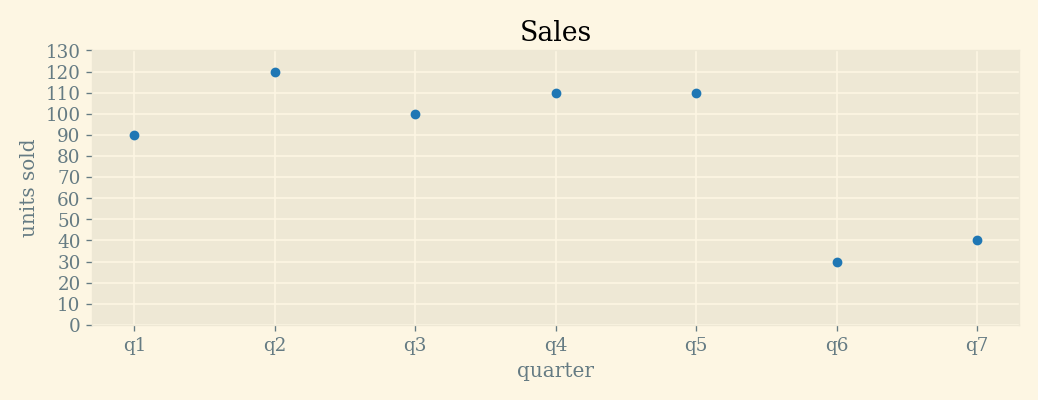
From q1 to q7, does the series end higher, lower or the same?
lower
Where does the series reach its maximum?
q2
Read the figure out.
Title: Sales
x-axis: quarter, ticks q1 q2 q3 q4 q5 q6 q7
y-axis: units sold, ticks 0 10 20 30 40 50 60 70 80 90 100 110 120 130
Values:
90 120 100 110 110 30 40
